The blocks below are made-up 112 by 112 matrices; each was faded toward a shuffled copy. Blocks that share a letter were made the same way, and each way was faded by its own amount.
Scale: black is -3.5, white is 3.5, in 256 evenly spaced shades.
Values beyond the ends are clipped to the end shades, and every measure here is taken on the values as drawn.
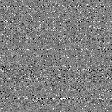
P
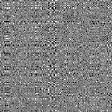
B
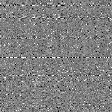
P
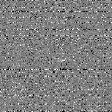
P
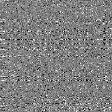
P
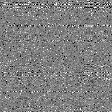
P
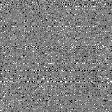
P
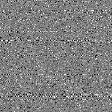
P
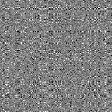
B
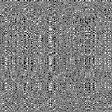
B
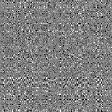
B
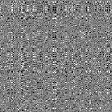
B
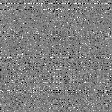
P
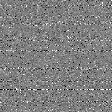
P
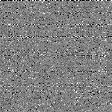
P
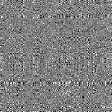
B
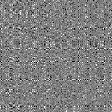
B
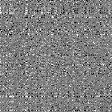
P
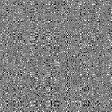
B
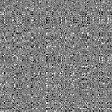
B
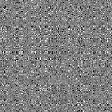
B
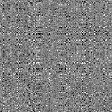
B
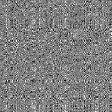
B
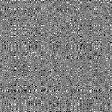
B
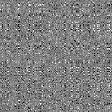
B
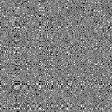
B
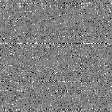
P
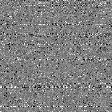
P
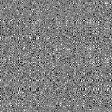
B
